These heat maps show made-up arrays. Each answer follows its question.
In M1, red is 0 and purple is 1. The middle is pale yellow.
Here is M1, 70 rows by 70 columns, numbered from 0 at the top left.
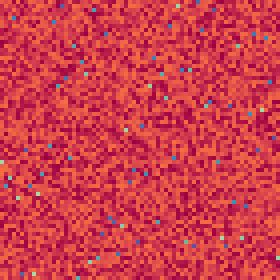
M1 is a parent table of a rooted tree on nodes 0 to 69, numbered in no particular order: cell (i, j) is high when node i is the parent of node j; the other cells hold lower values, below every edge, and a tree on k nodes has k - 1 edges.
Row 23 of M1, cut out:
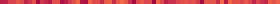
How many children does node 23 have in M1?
0
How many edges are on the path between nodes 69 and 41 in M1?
3
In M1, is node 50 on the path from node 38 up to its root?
no
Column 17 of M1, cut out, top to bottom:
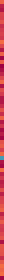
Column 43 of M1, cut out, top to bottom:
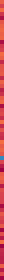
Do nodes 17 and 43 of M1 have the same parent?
yes
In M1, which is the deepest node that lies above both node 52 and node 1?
46
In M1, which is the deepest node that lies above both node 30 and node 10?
59
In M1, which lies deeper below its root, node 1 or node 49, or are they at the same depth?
the same depth
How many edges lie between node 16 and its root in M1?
7
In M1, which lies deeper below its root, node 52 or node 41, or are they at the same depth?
node 52
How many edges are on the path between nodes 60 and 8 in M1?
3
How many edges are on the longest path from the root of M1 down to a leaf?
11
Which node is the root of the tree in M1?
11
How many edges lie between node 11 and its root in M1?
0
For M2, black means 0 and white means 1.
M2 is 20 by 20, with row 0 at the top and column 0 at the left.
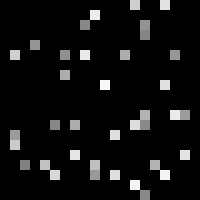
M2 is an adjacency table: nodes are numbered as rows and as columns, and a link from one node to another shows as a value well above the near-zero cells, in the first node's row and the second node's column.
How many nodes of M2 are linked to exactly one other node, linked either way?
2
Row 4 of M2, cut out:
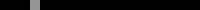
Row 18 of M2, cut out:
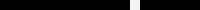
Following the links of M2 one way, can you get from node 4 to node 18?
no
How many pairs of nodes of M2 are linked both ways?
3
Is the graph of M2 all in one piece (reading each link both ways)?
yes
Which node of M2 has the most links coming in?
node 14
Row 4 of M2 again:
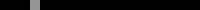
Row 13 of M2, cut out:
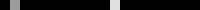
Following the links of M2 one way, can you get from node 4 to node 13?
no
